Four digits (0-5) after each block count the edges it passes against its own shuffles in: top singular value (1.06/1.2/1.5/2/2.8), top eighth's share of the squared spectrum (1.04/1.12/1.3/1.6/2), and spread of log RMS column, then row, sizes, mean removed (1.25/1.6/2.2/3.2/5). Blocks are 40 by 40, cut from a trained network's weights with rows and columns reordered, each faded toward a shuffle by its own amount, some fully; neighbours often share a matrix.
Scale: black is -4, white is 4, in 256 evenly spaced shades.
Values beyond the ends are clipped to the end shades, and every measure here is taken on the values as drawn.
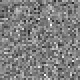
1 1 0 0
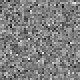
0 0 0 0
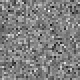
0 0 0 0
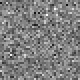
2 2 0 0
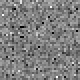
1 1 0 0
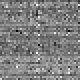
3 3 2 0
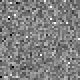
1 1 0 0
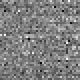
2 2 1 0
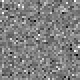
0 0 0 0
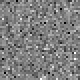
0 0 0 0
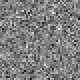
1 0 0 0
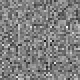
3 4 2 2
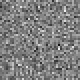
2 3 1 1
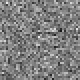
2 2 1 0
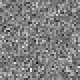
0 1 0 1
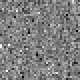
1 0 0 0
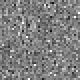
0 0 1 0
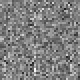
3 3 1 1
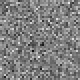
2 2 0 0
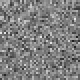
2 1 0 0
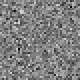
2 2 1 0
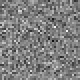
2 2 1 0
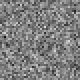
1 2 0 0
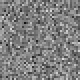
1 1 0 0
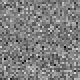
1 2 0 1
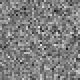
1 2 0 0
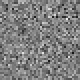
3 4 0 1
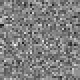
3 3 0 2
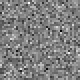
1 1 0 0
